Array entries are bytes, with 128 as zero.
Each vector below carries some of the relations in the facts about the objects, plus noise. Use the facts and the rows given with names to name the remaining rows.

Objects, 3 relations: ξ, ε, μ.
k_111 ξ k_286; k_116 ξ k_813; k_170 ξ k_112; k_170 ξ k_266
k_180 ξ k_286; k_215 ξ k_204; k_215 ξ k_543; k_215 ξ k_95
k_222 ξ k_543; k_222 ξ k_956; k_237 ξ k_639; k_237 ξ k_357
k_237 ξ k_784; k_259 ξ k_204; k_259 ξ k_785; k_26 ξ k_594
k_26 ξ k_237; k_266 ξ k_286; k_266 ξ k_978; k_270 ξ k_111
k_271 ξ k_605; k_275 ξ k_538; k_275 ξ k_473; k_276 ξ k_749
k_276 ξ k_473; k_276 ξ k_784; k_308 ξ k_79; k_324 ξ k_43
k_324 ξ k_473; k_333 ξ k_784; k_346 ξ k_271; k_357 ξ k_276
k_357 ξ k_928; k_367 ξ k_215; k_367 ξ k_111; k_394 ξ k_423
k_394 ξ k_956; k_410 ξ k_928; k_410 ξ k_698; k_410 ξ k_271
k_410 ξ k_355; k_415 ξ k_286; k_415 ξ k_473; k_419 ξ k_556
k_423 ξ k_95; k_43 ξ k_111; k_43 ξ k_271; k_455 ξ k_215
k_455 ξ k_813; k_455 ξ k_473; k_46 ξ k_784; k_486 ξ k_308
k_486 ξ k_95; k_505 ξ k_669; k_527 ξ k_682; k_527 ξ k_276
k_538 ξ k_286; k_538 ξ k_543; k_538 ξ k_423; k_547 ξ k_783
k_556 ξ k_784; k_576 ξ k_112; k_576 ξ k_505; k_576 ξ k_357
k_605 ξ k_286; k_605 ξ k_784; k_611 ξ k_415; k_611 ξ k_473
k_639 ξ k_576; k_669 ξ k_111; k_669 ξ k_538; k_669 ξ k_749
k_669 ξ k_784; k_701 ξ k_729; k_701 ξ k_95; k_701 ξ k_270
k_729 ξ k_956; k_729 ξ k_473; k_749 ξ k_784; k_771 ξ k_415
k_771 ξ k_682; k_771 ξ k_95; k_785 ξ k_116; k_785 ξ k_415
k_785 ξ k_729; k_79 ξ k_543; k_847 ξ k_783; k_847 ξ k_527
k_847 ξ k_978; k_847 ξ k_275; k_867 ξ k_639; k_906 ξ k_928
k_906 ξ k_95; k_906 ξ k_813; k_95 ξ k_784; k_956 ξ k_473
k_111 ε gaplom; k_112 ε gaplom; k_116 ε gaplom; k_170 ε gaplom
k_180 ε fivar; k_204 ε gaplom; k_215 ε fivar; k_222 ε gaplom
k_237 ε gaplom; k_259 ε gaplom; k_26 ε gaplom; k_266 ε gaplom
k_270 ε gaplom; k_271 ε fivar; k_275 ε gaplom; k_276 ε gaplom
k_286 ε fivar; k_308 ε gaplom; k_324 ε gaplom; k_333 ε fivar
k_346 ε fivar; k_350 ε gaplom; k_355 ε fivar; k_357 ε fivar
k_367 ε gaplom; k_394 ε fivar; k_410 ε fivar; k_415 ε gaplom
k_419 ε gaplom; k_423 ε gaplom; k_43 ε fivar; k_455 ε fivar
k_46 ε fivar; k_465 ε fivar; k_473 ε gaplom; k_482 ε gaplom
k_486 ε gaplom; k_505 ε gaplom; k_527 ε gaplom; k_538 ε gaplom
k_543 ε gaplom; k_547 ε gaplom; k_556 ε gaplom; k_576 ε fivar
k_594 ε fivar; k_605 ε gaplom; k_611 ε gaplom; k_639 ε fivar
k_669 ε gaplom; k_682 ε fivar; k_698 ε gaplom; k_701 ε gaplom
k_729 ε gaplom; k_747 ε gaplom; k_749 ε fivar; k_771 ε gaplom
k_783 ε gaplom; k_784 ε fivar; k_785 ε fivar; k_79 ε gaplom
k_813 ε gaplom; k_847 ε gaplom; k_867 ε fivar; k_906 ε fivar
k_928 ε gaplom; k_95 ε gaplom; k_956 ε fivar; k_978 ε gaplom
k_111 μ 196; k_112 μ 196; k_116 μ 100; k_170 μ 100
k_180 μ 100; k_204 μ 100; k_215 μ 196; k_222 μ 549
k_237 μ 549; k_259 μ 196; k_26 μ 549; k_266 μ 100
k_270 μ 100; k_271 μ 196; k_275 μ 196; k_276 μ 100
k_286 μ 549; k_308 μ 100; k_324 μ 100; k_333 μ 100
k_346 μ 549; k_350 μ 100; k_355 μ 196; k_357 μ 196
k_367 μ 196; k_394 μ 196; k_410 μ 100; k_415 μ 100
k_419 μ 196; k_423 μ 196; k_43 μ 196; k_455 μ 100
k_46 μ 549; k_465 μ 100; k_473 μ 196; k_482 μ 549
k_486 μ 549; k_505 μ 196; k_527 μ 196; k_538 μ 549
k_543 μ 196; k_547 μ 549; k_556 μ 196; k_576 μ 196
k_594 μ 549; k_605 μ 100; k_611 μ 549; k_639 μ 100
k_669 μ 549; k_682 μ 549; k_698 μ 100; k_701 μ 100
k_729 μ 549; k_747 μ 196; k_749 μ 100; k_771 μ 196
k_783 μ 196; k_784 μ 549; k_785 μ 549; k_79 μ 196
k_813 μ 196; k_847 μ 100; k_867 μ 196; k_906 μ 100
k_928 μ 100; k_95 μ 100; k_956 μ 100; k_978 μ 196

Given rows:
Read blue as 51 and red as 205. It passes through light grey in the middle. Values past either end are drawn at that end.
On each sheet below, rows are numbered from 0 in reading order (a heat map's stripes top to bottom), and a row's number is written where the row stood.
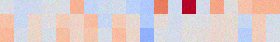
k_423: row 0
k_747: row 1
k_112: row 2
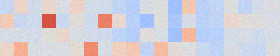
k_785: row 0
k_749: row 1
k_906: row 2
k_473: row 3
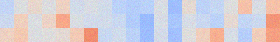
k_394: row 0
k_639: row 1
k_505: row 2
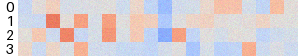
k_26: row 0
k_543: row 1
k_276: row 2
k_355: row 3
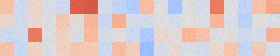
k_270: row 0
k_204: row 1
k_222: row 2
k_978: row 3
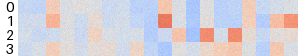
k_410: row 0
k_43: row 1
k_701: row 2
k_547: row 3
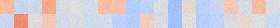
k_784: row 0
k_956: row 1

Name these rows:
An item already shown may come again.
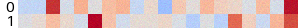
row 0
k_79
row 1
k_111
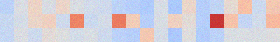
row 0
k_394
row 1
k_266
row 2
k_455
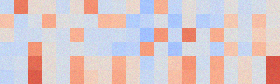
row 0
k_275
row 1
k_784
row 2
k_771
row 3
k_346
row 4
k_538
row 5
k_538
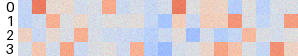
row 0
k_729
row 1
k_308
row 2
k_355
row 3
k_237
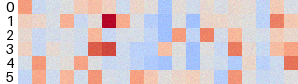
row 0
k_813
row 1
k_669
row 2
k_771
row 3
k_270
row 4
k_576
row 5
k_415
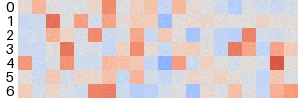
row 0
k_473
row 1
k_543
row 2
k_286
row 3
k_605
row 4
k_556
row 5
k_482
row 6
k_367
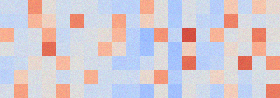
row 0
k_346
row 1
k_286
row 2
k_95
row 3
k_46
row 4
k_215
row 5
k_324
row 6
k_576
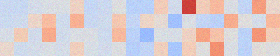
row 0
k_486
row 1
k_180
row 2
k_237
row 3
k_116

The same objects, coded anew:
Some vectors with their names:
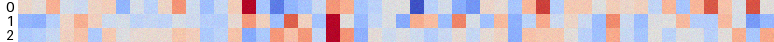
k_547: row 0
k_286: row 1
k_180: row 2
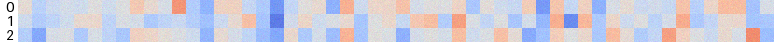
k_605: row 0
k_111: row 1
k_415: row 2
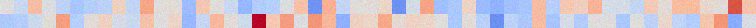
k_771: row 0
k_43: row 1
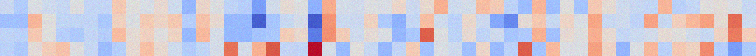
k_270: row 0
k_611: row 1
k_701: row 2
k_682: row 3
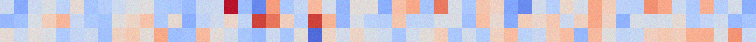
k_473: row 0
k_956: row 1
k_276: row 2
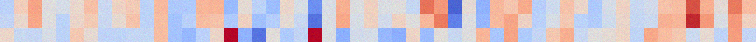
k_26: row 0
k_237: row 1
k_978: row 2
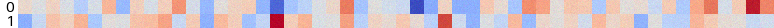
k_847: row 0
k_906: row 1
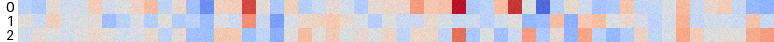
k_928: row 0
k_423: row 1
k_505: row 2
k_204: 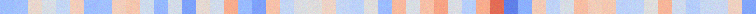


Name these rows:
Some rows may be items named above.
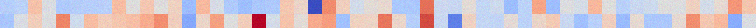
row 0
k_701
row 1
k_410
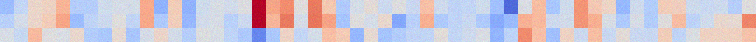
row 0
k_215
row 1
k_394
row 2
k_538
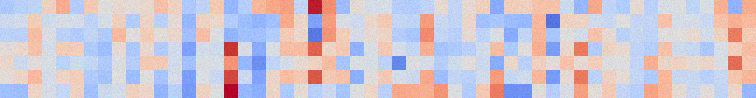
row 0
k_180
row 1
k_367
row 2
k_701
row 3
k_79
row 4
k_275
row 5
k_79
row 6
k_813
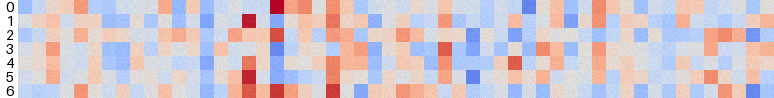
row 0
k_215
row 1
k_79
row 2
k_346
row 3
k_486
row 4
k_308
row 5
k_482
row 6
k_271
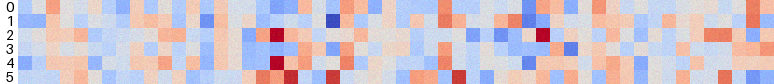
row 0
k_222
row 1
k_116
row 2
k_46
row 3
k_367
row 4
k_455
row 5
k_784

